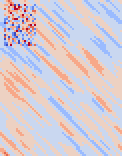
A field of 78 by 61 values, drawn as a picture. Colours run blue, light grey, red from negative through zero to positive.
Odd patch: rougher, in the top left. Roughest part: top left. Grain: diagonal, down to the right. Ninth with the lowest average: top right. Mirror symmetry: none.
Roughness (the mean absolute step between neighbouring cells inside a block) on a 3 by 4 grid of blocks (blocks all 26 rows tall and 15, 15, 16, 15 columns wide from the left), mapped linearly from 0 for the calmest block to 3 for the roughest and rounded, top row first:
3100 / 0000 / 0000
